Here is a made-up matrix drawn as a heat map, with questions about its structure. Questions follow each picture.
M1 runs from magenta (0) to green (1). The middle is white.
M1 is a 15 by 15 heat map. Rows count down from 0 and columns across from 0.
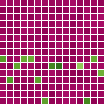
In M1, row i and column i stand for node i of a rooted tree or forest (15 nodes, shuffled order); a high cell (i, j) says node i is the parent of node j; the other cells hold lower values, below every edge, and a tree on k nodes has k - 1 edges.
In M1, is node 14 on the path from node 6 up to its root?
yes
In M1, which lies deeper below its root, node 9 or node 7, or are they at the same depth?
node 7
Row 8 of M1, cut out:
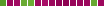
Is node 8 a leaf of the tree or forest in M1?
no
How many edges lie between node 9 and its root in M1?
0
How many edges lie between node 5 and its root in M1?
2
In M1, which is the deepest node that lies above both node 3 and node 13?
8
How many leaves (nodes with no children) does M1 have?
10
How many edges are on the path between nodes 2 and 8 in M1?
2
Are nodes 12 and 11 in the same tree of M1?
no
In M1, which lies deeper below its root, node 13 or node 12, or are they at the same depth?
the same depth
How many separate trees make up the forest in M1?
2
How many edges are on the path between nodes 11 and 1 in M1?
1
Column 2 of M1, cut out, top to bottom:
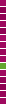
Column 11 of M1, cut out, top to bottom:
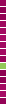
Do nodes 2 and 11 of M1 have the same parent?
yes
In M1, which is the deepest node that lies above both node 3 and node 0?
8
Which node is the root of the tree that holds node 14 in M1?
10
